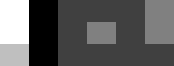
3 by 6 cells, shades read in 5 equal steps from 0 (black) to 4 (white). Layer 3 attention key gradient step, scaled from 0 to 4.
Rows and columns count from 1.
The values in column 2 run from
0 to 0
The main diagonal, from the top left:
4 0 1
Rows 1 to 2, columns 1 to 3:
4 0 1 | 4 0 1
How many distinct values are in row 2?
4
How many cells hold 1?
9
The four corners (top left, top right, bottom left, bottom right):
4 2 3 1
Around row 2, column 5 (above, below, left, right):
1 1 2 2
